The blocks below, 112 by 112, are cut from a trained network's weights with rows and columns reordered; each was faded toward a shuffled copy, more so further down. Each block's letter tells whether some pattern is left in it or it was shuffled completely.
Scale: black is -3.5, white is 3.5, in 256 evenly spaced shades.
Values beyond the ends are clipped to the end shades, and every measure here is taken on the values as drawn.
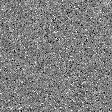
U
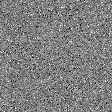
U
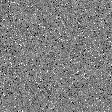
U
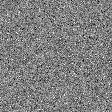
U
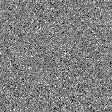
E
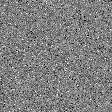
U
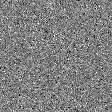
U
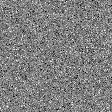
U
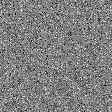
U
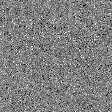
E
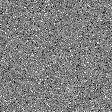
U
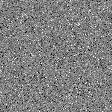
U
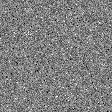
U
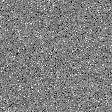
U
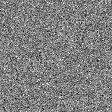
U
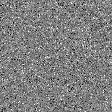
E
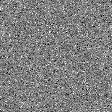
E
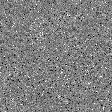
U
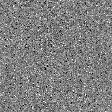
E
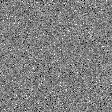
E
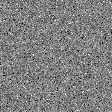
U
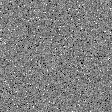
U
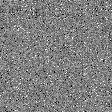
E
